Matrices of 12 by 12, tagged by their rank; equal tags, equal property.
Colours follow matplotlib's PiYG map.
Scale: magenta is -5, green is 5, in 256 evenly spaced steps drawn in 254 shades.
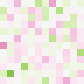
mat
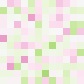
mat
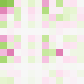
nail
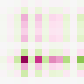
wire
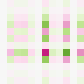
wire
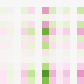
wire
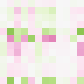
nail
